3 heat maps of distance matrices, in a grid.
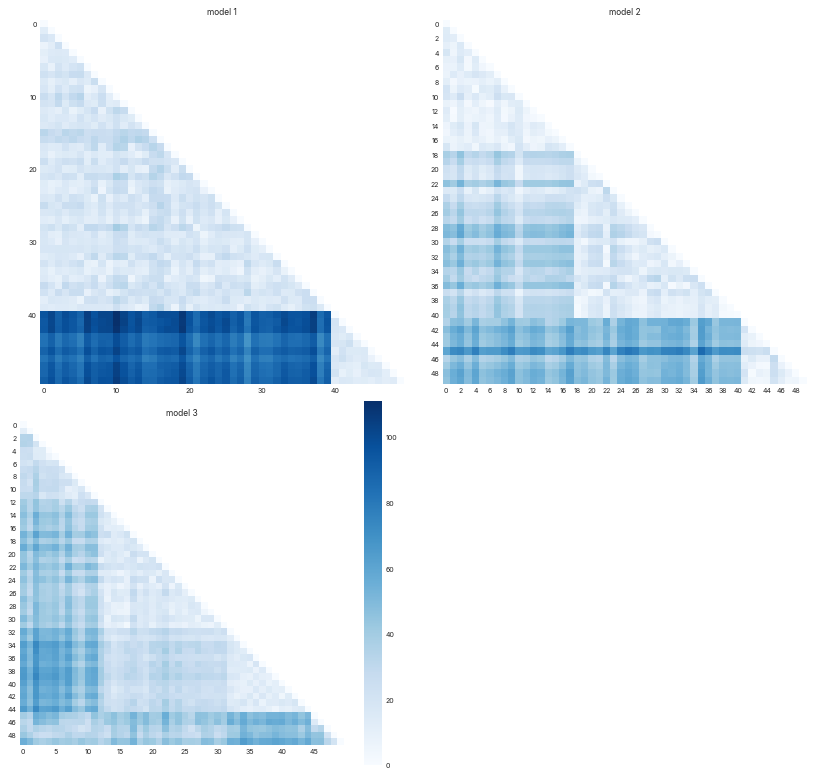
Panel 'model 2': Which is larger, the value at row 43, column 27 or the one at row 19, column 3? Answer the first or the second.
the first
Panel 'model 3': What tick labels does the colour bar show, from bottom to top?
0, 20, 40, 60, 80, 100
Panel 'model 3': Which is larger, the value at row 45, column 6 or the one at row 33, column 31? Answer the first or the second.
the first
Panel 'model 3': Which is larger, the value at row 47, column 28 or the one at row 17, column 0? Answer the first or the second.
the second
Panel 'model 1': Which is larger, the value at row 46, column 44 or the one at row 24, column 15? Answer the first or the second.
the second
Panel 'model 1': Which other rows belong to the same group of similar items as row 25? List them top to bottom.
0, 1, 2, 3, 4, 5, 6, 7, 8, 9, 10, 11, 12, 13, 14, 15, 16, 17, 18, 19, 20, 21, 22, 23, 24, 26, 27, 28, 29, 30, 31, 32, 33, 34, 35, 36, 37, 38, 39
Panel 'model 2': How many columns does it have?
50
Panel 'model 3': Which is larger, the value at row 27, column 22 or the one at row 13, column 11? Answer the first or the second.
the second
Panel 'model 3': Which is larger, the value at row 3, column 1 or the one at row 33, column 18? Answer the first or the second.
the first
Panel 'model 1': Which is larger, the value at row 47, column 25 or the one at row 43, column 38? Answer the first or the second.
the first
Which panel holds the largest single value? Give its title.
model 1
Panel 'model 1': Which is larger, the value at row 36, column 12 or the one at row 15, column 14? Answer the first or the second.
the second
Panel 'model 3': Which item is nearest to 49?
48
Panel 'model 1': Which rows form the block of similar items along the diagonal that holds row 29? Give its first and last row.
0 to 39
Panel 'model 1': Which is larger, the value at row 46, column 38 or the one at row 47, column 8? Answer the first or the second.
the second
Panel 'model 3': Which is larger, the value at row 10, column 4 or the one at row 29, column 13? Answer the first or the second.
the first
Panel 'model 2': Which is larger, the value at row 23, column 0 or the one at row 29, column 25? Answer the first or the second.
the second
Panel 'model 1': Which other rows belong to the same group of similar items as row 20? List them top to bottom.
0, 1, 2, 3, 4, 5, 6, 7, 8, 9, 10, 11, 12, 13, 14, 15, 16, 17, 18, 19, 21, 22, 23, 24, 25, 26, 27, 28, 29, 30, 31, 32, 33, 34, 35, 36, 37, 38, 39
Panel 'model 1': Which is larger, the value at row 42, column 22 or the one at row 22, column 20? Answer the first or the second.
the first
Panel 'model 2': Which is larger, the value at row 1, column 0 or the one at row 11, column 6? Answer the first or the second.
the first
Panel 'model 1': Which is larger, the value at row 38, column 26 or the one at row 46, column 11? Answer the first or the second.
the second
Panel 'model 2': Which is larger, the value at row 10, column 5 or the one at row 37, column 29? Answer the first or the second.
the second
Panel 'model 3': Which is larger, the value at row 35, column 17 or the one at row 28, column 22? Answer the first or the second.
the first
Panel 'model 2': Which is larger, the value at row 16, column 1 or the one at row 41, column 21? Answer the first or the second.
the second
